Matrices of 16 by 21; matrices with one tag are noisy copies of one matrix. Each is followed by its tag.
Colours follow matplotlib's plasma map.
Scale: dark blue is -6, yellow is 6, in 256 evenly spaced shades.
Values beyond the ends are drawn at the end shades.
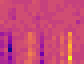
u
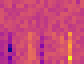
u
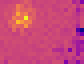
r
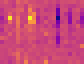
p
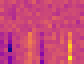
u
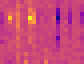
p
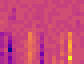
u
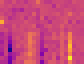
u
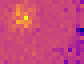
r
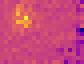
r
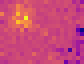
r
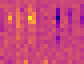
p
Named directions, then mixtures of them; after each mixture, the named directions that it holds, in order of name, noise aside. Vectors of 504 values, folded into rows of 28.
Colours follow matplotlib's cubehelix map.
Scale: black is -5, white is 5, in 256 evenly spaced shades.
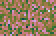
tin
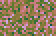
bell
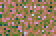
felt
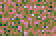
felt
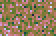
felt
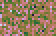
felt, tin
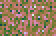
felt, tin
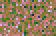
felt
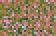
bell, tin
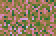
bell, tin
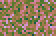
bell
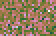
felt, tin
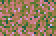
bell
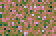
felt
